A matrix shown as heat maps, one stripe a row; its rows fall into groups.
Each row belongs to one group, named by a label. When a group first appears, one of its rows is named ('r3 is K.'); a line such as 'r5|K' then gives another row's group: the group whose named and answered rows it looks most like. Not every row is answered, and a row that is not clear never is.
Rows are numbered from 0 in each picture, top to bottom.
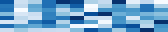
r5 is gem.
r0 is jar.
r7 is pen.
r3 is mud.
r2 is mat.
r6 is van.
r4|jar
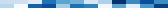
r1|gem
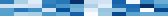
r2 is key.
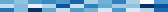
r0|jar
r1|pen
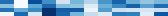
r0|mat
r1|mat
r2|jar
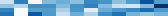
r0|pen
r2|mat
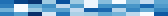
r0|key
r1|mat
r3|key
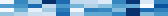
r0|van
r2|pen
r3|pen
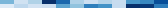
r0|van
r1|pen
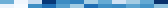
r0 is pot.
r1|mud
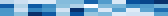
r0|pen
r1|mat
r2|gem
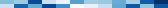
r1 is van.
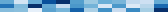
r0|jar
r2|pot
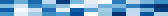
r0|key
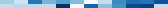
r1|pen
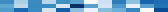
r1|gem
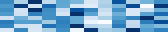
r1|van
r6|jar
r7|pen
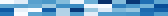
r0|mud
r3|mat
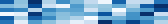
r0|key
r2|pot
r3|mud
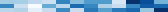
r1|pot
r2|pen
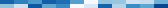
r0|jar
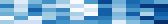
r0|mud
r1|mat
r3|mat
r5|pot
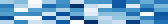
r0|pen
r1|jar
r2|mat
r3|key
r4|pot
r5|pen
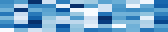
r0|key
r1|gem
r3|mat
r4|mat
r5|mat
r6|key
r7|pen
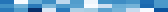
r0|mat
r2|key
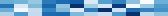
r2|mud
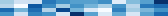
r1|gem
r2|key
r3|gem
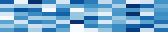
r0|gem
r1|pen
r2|key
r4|pen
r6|pen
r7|van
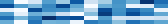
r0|pot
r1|jar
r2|mud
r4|jar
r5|mud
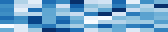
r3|mud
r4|key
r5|key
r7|jar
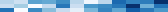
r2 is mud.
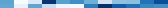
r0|pot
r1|mud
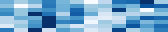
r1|pot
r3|gem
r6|van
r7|key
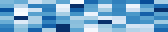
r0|pen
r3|mat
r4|van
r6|jar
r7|key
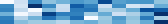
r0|mud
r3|pot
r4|jar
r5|pot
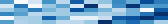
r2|gem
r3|pot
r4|van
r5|mud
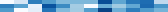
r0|mud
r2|mud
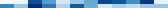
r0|mud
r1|gem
